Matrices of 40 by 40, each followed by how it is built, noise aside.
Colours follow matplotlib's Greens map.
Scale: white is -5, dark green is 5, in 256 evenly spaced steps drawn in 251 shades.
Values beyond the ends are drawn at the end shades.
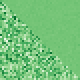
lower triangular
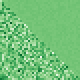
lower triangular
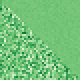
lower triangular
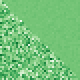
lower triangular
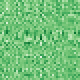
low rank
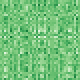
low rank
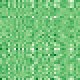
low rank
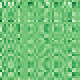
low rank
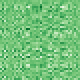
low rank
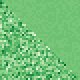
lower triangular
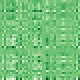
low rank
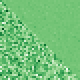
lower triangular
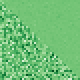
lower triangular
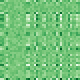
low rank
